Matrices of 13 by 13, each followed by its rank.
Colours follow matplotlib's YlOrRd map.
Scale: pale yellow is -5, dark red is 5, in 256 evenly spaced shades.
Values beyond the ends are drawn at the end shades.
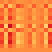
one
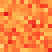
full rank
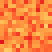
full rank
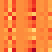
one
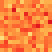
full rank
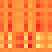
one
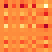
one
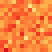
full rank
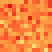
full rank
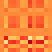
one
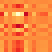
one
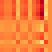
one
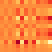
one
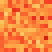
full rank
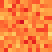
full rank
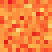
full rank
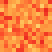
full rank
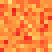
full rank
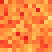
full rank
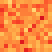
full rank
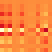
one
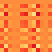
one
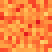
full rank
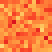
full rank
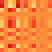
one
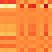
one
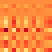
one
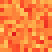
full rank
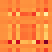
one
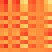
one
